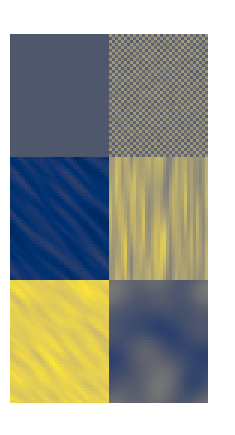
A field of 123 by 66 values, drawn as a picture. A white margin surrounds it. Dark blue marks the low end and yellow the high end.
It is made of 3 by 2 panels. Panel 1,1: low, flat. Panel 1,2: middling, checkered, strong in contrast. Panel 2,1: very low, slanting down to the right, faint in contrast. Panel 2,2: high, streaked downward. Panel 3,1: very high, slanting down to the right, faint in contrast. Panel 3,2: low, smooth.
